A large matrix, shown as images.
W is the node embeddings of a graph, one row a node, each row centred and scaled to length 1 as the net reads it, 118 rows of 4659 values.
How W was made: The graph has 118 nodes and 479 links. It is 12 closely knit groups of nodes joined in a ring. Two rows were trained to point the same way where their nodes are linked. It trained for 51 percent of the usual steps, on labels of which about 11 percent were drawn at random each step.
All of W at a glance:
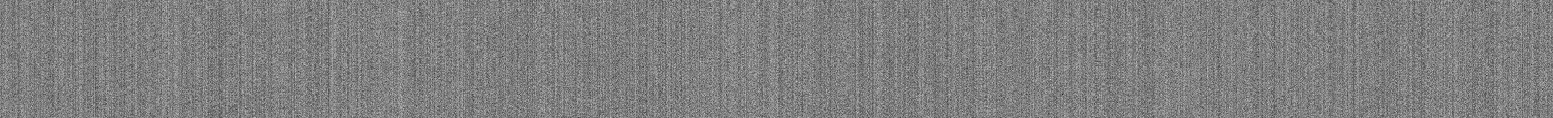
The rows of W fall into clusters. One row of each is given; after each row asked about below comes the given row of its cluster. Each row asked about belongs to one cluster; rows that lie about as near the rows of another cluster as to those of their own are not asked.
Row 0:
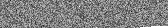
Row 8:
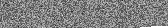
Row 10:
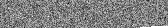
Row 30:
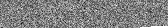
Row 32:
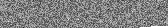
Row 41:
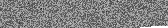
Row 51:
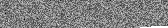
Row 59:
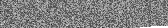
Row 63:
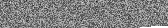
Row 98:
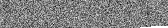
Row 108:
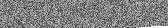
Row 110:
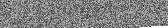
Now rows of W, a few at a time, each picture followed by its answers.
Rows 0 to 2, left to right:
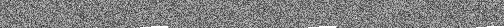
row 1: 51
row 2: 30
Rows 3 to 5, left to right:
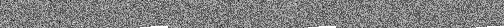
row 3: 59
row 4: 59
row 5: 0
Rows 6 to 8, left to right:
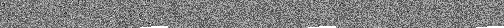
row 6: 8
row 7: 51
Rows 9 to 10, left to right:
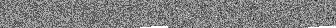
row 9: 10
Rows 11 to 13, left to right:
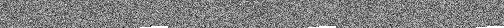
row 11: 51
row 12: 63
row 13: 41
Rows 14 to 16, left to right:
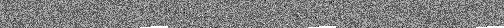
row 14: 108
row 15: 63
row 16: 10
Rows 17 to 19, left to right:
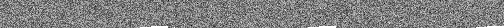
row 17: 51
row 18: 32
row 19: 98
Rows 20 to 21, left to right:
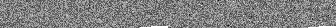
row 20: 32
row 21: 30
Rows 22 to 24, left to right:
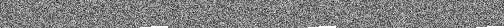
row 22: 63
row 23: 59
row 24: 32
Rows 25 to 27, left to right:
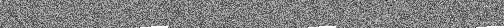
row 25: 98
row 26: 98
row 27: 30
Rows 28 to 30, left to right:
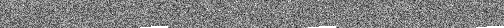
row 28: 110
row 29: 59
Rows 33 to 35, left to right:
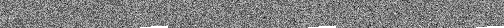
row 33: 108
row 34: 108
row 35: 0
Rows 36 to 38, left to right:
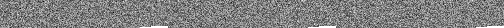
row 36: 63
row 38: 98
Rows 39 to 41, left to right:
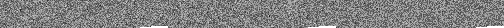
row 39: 51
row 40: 59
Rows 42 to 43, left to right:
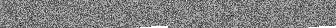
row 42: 98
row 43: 0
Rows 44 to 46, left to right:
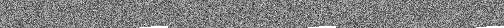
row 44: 108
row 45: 8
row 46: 110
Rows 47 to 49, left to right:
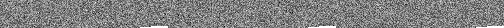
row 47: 110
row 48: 41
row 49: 98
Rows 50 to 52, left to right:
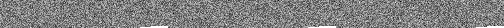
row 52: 51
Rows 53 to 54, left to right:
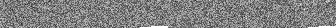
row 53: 41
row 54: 108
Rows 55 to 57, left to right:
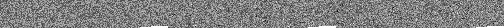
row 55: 63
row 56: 108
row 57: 51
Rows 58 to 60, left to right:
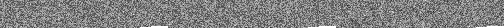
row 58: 41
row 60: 108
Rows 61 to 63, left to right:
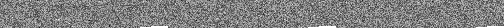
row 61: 10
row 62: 59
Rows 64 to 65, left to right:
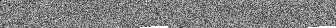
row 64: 110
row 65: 10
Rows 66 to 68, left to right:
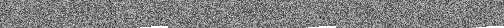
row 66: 110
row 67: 110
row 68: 59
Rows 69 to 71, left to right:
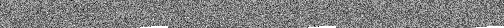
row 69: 110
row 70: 98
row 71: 59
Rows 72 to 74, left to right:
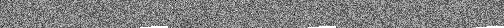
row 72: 63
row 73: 108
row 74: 59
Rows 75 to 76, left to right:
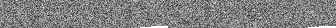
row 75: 98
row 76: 110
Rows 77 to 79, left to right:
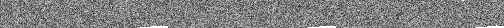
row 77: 59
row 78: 41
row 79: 51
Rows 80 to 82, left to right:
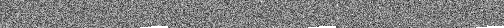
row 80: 8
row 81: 63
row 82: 98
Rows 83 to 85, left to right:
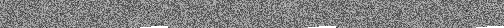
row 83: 41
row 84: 59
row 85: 51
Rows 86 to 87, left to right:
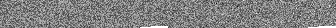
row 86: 30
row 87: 98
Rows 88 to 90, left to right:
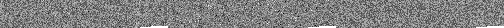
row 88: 108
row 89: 0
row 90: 10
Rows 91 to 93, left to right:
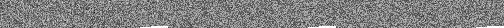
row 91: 10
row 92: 108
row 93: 0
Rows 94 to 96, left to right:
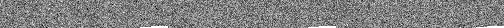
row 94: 41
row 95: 30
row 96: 8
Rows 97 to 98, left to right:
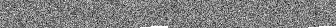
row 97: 108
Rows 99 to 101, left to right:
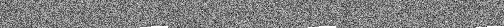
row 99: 8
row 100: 8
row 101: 41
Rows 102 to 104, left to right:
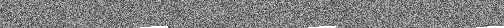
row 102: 51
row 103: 98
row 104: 8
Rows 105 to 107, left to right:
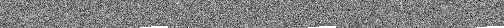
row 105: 32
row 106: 110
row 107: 108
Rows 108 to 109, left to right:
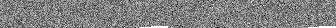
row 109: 30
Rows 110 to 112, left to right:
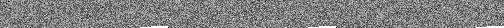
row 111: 110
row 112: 8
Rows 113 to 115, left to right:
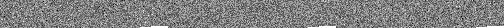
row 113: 63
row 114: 110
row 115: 0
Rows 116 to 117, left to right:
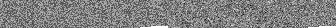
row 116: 98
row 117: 10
